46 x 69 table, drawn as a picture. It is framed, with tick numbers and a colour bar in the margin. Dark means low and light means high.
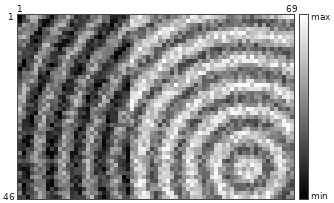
A vertical seam about 40% of the way across splits the table, and the right part is higher. Rings spread out from the bottom right. On average the colour sits 50% of the way up the scale.
